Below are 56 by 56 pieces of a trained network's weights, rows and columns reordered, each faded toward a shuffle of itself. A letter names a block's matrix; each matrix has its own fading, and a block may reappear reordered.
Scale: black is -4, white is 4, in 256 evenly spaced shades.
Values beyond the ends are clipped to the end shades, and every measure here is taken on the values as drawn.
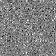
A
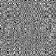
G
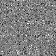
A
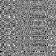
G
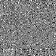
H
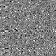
A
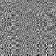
G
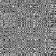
G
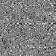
A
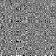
G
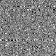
H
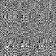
G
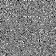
A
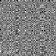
G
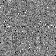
A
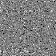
A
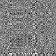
G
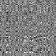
G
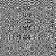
G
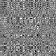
G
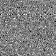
A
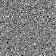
A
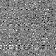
H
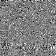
H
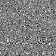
A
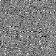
H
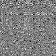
H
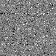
A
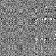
G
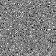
A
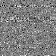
H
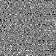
H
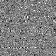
A
